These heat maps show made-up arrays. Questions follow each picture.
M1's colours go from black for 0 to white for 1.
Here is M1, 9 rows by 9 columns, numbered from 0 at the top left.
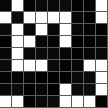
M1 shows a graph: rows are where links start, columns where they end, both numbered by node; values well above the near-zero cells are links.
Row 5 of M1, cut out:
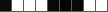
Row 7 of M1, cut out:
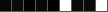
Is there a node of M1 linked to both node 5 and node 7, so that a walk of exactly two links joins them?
yes
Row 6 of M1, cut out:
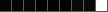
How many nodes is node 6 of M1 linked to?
1
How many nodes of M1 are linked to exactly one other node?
2
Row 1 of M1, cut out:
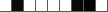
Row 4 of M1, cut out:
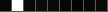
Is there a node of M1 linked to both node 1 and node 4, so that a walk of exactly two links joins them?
no
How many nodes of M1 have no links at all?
0
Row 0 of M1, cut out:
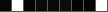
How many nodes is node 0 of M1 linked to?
2
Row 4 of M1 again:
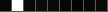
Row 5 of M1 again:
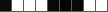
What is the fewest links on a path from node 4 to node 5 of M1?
2
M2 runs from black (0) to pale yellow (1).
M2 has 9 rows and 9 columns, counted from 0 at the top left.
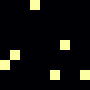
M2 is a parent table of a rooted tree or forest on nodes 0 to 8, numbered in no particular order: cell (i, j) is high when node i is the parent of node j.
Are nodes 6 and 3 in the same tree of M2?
yes
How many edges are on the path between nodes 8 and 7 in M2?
1
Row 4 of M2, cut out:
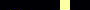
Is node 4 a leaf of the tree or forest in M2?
no
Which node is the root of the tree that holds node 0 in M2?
4
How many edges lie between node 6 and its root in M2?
1
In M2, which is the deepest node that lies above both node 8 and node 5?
7
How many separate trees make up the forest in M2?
3
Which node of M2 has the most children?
7
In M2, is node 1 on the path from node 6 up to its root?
no
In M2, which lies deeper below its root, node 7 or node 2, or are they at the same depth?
the same depth
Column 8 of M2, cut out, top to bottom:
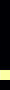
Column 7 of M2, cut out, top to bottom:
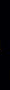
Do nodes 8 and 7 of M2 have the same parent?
no
